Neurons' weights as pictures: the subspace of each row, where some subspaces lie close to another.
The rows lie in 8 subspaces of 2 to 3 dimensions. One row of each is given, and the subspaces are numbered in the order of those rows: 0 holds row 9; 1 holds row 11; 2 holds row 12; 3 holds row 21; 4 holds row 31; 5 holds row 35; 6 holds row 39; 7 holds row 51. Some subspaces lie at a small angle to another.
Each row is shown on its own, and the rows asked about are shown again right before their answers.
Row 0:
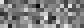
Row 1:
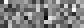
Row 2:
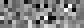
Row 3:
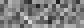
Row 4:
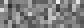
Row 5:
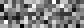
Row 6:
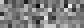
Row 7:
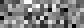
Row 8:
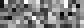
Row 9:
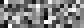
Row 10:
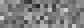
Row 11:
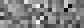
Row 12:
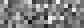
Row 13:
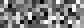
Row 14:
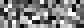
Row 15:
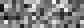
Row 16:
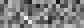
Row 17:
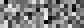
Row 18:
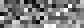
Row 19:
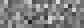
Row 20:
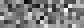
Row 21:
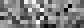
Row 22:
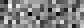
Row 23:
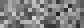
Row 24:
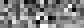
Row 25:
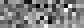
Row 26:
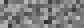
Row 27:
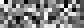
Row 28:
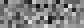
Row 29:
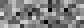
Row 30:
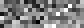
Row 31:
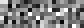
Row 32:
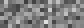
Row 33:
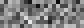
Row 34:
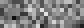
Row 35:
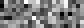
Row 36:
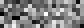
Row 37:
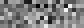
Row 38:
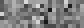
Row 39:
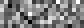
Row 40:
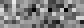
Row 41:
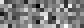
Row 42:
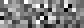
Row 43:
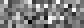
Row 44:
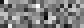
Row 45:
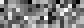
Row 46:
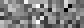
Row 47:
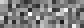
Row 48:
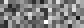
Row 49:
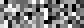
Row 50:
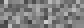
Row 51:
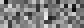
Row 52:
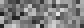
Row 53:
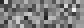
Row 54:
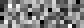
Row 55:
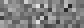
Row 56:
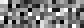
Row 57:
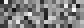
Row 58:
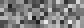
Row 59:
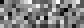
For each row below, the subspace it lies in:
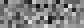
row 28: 2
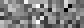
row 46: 1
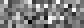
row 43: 2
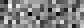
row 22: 4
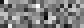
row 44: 0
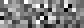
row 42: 1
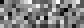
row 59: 4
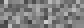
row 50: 0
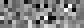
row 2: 1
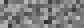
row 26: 0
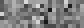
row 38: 7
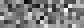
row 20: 2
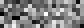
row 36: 3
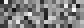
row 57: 5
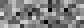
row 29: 5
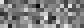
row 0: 0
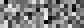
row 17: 7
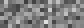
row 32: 0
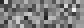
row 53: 5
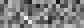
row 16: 6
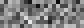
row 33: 6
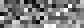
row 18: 3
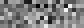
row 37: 2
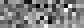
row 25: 2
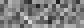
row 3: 6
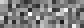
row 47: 4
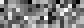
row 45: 4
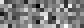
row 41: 0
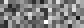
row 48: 7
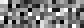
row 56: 4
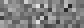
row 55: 1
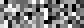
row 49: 7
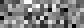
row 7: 6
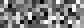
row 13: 1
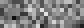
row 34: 3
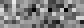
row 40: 5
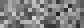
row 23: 3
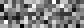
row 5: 5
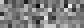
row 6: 7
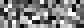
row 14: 3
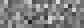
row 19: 2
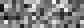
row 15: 5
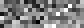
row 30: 3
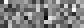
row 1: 7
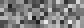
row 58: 1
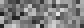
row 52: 3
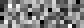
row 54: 6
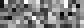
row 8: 5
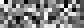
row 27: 5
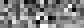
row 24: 3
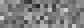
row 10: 6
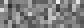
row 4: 4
